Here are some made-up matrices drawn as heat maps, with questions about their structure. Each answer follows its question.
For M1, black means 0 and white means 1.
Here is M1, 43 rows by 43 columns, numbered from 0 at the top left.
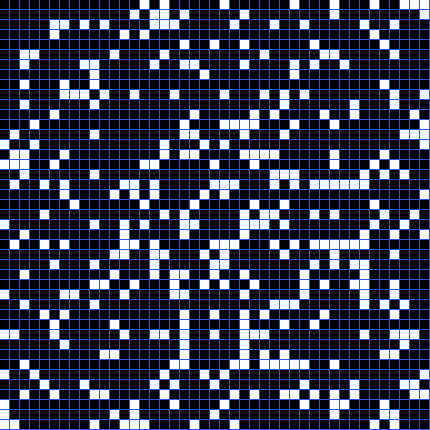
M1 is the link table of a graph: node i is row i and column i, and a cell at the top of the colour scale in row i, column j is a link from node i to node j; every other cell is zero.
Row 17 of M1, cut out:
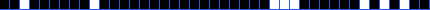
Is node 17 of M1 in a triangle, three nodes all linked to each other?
yes
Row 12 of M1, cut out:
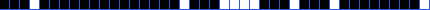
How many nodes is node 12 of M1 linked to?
9
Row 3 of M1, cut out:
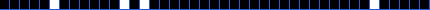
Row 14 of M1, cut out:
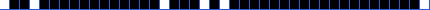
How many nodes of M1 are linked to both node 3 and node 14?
0
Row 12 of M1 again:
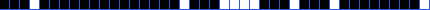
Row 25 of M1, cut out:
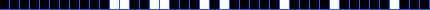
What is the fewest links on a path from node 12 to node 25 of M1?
1
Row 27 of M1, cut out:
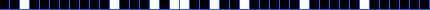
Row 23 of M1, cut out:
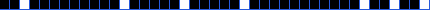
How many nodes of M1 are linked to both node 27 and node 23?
4
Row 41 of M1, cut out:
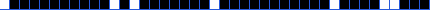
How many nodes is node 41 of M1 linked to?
7
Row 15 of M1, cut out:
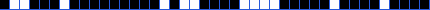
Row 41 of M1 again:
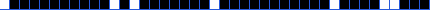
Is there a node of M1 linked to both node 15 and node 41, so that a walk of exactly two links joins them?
yes
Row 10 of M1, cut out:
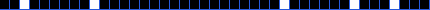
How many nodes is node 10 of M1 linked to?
5
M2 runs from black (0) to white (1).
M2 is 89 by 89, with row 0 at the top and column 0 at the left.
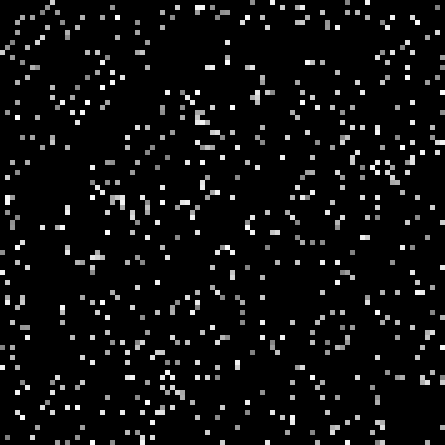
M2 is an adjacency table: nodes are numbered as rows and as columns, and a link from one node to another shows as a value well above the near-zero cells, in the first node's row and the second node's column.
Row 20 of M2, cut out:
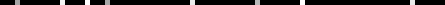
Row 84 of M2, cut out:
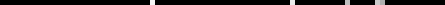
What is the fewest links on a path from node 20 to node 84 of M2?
4
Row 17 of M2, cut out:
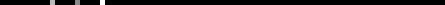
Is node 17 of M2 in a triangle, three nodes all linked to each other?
no
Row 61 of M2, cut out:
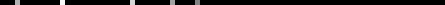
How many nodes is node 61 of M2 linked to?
5
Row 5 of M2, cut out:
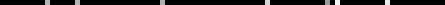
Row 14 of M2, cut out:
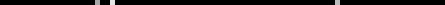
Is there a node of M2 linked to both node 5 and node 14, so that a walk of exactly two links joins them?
yes
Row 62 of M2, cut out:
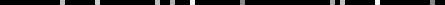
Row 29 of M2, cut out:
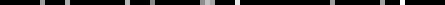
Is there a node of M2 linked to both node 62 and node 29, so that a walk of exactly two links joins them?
yes
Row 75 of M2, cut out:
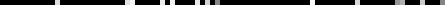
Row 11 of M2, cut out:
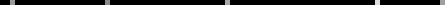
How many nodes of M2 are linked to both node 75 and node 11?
1
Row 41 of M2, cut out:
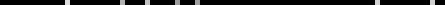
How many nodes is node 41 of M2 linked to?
7
